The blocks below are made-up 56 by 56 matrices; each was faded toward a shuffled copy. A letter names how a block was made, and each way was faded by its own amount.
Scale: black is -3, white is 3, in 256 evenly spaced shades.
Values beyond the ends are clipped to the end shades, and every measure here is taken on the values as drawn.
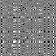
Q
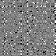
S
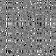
S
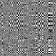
Q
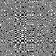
S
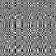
Q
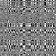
Q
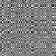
Q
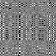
Q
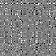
S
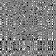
S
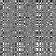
Q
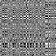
Q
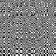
Q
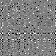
S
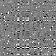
S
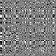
Q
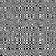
Q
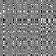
Q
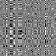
Q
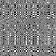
Q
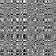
Q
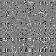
S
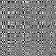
Q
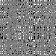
S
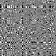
S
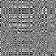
Q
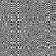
Q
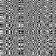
Q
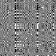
Q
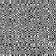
S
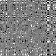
S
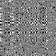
S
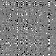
S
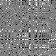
S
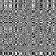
Q
